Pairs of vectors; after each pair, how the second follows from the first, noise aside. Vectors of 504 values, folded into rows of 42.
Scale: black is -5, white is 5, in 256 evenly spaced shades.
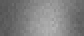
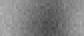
negated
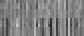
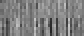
copied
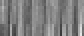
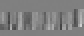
partly zeroed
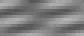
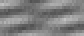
copied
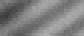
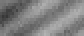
copied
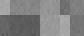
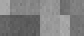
copied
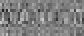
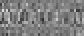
negated
